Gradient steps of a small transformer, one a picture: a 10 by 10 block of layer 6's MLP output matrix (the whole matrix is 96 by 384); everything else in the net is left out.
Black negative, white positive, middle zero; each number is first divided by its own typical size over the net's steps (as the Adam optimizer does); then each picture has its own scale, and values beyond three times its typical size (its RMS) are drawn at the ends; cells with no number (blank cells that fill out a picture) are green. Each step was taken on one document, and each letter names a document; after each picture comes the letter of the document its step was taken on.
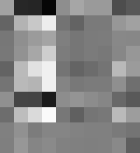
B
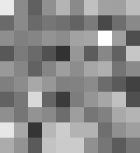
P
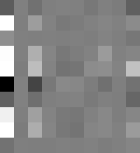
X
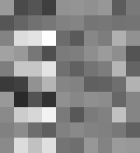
B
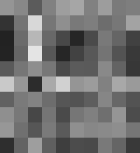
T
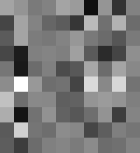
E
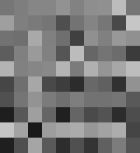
T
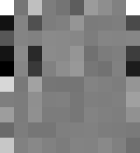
X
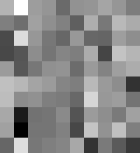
E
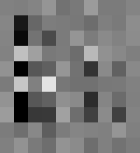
E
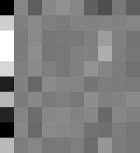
X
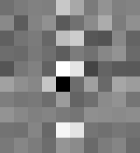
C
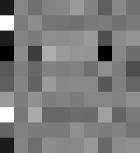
X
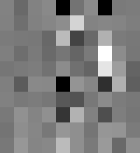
C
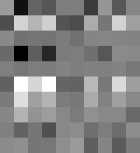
E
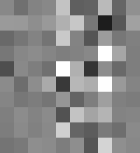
C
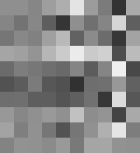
P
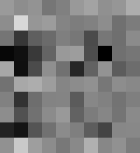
E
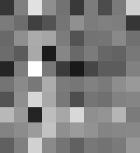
T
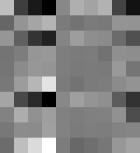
B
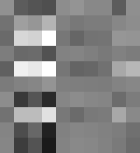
B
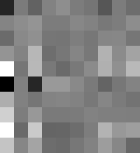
X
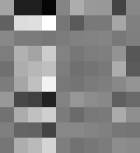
B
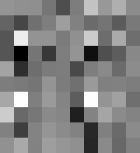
E
